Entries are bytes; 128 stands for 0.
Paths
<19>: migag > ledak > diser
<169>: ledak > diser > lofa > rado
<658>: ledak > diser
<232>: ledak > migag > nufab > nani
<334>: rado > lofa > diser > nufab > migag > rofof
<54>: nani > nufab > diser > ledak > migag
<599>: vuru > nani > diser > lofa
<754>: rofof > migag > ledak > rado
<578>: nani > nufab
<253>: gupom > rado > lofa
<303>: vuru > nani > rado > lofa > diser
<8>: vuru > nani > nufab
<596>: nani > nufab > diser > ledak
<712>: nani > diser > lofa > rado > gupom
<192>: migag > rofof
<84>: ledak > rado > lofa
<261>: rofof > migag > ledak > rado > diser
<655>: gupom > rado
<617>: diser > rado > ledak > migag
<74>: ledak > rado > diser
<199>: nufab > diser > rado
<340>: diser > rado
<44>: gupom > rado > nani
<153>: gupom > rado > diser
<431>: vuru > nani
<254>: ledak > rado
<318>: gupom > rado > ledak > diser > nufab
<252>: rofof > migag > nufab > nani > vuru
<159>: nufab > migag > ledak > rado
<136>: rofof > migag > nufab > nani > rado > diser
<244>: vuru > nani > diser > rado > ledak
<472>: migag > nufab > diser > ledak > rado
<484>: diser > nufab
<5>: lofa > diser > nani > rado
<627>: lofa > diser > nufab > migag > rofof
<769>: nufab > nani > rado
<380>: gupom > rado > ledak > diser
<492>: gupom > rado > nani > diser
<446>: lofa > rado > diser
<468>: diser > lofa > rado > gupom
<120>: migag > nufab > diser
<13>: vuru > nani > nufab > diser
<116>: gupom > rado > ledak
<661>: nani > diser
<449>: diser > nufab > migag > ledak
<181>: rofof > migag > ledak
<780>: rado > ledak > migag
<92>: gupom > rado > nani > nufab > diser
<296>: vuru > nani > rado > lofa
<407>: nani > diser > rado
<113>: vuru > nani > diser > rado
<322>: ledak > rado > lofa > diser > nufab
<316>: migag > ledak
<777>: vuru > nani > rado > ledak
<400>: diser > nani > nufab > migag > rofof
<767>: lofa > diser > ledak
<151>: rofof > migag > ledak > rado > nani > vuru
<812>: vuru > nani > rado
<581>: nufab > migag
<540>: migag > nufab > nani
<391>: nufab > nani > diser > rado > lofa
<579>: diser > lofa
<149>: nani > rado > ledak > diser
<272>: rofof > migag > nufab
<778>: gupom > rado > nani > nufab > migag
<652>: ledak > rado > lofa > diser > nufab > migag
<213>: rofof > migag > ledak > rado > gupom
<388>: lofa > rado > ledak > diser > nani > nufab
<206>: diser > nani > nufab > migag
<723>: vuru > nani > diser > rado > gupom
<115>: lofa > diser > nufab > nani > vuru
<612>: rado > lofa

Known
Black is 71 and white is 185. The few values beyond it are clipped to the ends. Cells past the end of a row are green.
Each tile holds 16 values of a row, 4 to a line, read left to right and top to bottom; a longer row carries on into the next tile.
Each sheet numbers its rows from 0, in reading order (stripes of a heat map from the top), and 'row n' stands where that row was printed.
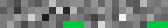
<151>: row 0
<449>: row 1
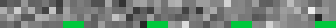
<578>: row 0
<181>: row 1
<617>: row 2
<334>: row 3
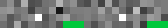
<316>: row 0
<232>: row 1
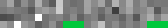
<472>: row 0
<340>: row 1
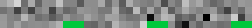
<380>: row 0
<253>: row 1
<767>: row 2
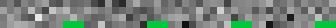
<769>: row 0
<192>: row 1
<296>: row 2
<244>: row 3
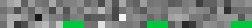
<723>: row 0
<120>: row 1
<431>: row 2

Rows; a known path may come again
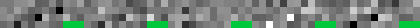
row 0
<661>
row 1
<596>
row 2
<777>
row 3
<159>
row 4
<115>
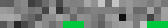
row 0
<431>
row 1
<468>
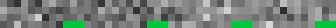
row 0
<192>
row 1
<400>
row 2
<652>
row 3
<340>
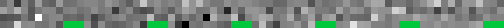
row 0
<120>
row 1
<19>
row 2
<767>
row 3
<812>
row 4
<199>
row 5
<380>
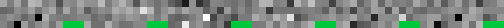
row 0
<5>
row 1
<322>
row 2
<272>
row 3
<116>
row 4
<244>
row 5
<303>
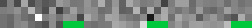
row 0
<232>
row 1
<253>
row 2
<92>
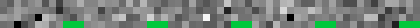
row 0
<599>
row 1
<254>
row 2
<316>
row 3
<388>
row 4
<181>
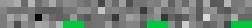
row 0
<492>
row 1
<206>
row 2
<449>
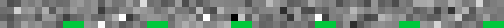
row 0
<627>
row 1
<780>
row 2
<778>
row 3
<658>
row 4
<13>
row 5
<617>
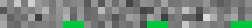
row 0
<169>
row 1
<54>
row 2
<484>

